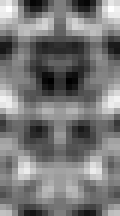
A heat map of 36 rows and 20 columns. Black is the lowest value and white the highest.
Odd rows or columns: none. Calmest part: bottom middle. Ninth with the lowest average: centre. Slope: none. Mirror symmetry: left to right.
